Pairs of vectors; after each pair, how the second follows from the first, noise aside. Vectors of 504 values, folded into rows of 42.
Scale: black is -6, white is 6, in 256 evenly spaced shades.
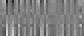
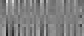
negated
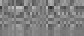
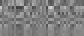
negated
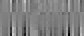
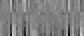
copied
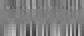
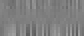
shrunk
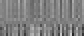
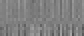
shrunk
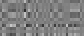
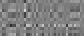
negated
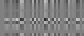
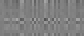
shrunk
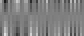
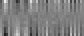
negated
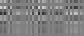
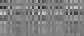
negated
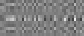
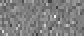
shuffled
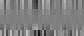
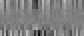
copied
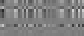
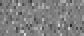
shuffled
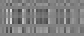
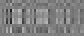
negated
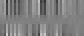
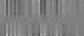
shrunk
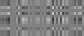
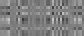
negated
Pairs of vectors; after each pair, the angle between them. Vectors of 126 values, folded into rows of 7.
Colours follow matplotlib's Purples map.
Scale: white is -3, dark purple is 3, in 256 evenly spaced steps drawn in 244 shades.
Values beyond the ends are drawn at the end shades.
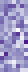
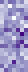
partly opposed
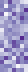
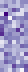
partly opposed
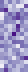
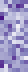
nearly opposite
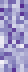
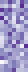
nearly parallel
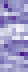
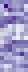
nearly parallel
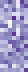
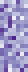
partly opposed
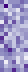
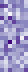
partly aligned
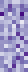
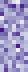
partly aligned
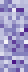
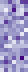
partly opposed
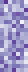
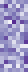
partly opposed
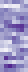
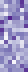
orthogonal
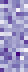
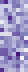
nearly parallel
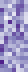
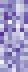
nearly opposite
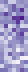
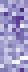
nearly parallel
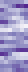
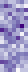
partly opposed
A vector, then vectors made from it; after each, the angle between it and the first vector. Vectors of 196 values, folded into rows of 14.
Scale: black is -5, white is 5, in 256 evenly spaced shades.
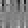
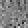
partly aligned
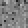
partly aligned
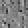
partly aligned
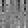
nearly parallel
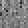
partly opposed
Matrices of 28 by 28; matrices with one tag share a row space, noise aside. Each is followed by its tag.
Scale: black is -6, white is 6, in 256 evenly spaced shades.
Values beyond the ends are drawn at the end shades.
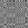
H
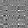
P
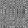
H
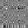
P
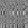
H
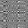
P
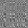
H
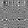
P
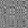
H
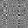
P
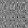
H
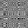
P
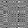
P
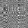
P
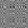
H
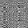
P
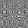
P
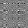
P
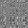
H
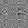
P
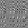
H
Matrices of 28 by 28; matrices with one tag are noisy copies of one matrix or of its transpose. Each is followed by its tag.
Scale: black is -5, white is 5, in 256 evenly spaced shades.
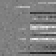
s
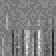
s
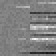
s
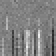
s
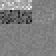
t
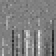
s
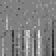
s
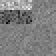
t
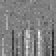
s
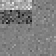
t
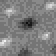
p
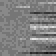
s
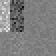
t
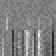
s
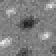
p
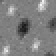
p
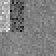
t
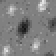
p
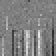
s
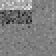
t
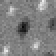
p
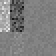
t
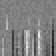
s
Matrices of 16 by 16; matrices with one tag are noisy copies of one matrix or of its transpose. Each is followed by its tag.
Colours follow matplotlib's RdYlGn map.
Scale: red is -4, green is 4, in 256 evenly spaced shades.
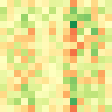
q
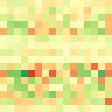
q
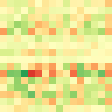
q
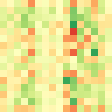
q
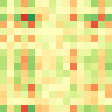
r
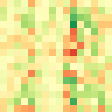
q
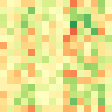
q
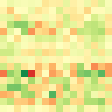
q
